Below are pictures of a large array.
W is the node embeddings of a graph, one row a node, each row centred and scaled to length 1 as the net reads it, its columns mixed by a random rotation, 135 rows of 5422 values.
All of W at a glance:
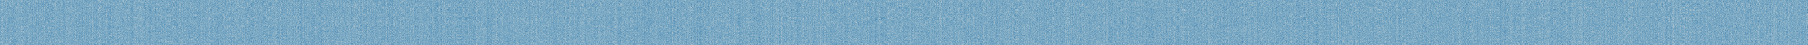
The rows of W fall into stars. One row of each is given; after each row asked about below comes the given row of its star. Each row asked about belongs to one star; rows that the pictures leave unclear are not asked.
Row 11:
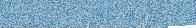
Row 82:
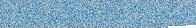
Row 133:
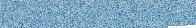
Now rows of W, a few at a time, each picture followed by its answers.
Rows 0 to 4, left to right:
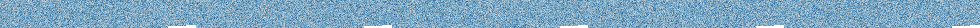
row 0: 82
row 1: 11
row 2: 133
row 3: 133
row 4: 82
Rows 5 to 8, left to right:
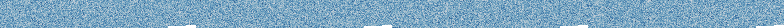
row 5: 133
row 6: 133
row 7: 11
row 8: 82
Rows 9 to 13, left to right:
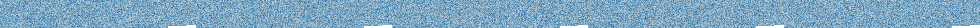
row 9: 82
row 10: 11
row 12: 11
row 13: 11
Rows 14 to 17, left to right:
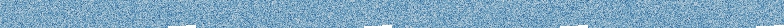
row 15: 82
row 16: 11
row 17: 82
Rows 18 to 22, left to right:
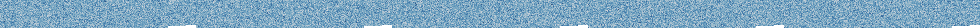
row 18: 11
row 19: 11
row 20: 82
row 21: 133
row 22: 133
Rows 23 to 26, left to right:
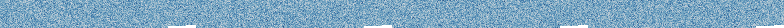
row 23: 133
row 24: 133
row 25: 11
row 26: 133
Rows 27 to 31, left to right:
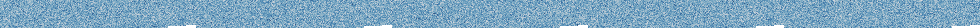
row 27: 82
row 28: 82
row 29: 82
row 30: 82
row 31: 133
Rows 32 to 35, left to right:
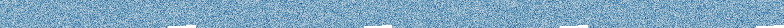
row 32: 82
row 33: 82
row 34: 133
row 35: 11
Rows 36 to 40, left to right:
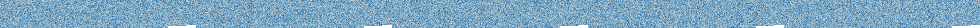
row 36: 133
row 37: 82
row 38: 82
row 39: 11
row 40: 133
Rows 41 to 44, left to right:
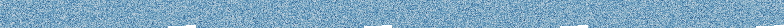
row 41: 82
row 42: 11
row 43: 133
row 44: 11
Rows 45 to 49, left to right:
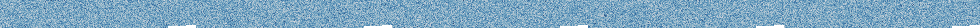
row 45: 11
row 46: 133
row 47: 11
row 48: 82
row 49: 11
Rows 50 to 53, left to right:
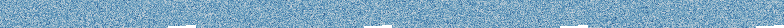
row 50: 11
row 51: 82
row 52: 133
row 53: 82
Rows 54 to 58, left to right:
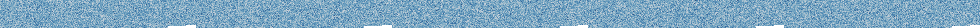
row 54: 133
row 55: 133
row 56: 133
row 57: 82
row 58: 133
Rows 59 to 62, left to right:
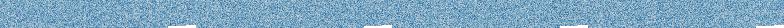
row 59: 82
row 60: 11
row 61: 11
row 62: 82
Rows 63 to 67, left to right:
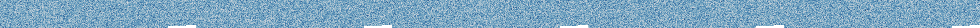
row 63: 11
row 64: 11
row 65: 133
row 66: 11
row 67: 11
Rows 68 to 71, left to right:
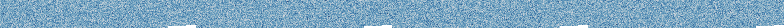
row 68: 133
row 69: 11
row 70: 133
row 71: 11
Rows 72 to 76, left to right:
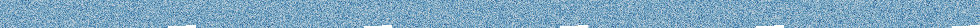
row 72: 11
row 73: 82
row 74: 11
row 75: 11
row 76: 133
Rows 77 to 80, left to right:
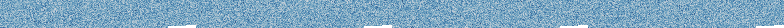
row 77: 133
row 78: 133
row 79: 133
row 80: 82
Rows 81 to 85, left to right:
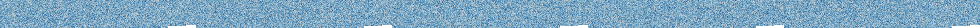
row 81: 82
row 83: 11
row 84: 11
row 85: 82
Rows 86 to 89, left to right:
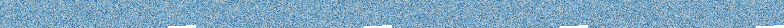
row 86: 82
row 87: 133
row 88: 82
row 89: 11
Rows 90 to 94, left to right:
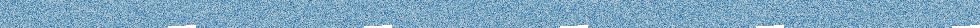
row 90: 133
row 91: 11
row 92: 11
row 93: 82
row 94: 82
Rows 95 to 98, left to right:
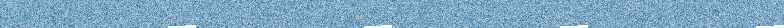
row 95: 82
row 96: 11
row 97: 133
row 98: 82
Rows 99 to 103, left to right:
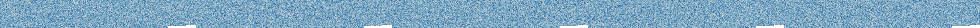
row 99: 82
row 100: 11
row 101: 133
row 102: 82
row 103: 11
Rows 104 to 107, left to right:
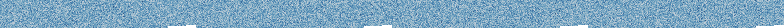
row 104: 82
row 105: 11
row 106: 133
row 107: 11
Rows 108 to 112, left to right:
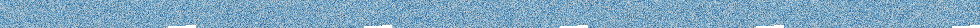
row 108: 133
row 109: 82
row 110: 133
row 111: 11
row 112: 82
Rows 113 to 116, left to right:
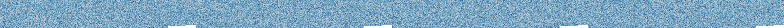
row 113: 11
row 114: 11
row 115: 82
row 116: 11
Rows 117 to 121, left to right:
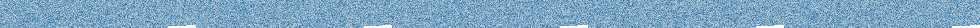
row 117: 82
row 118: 133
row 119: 82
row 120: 133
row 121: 82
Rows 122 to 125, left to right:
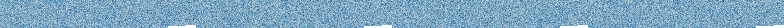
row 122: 11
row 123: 82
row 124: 11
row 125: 11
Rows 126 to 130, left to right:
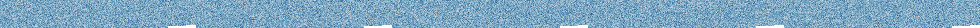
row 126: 82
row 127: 82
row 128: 11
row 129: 133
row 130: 11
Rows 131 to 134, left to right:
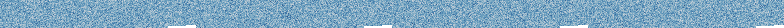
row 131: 133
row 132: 82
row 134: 133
